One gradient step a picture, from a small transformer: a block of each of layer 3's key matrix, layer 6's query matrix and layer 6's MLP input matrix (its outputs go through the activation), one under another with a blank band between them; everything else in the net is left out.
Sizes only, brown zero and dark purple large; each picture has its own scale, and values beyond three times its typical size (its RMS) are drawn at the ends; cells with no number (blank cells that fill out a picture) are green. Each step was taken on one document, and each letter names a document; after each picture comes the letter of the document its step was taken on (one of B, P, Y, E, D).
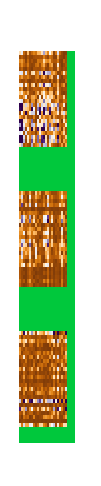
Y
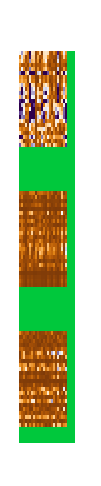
Y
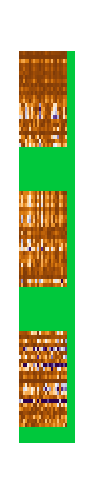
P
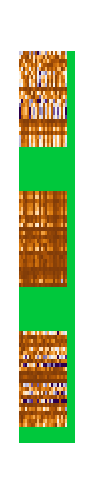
P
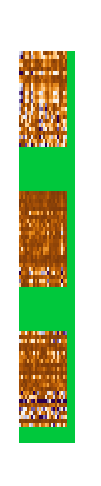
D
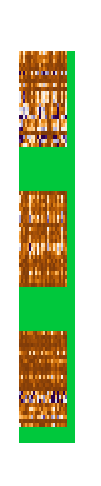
D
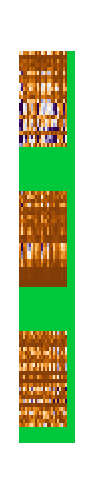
Y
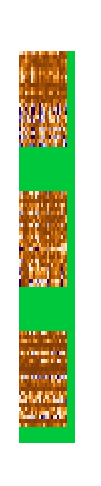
D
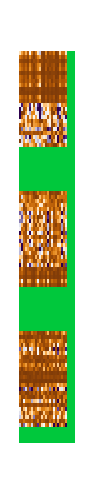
Y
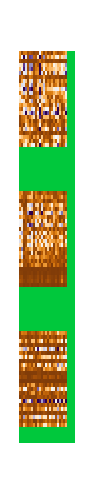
P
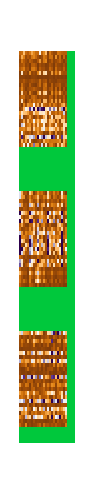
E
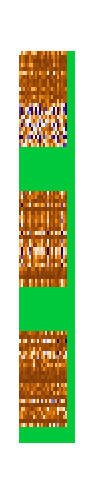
Y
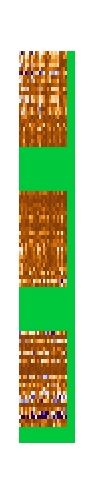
D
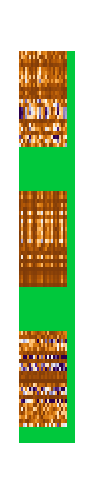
P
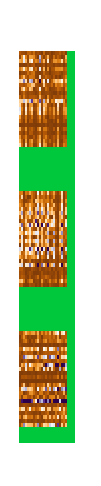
P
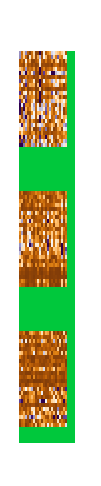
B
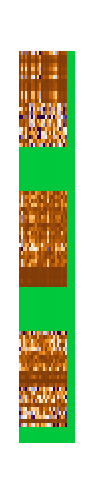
Y
